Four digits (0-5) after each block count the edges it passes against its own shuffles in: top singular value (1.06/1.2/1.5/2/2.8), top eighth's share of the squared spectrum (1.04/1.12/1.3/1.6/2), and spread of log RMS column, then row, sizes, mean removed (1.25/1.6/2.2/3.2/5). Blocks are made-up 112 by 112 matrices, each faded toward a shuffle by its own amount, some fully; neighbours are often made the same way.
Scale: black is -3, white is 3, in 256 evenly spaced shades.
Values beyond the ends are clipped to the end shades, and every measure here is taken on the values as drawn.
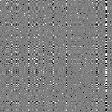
5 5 4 3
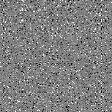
4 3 2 1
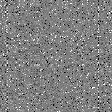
4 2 1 1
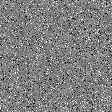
0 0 0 0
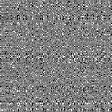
5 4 3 3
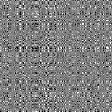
5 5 4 4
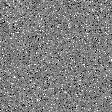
2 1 0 0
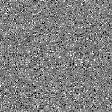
4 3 1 2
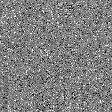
3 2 0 1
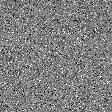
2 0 0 0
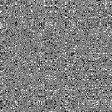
4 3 2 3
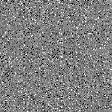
4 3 2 2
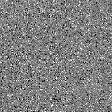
4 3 2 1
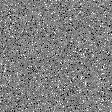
0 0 0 0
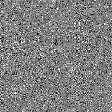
4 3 2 2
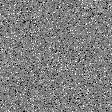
0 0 0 0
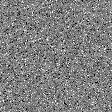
0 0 0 0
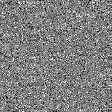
3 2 1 1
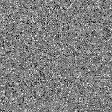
3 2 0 1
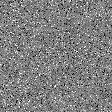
0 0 0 0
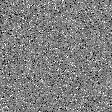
1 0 0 0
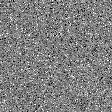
2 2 0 0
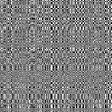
5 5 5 4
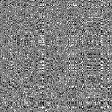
5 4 3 3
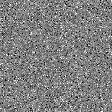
3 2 1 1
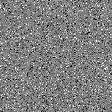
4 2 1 1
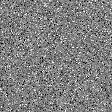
2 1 0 0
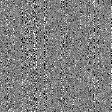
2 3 4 0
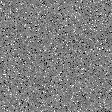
0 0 0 0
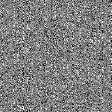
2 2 4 0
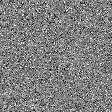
0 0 0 0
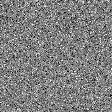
0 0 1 0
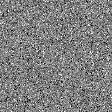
0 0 2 0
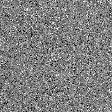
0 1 2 0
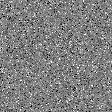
1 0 0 0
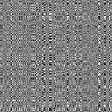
5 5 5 4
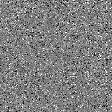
3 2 1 1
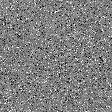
2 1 0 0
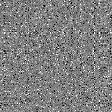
4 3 2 1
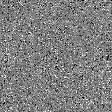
3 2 1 1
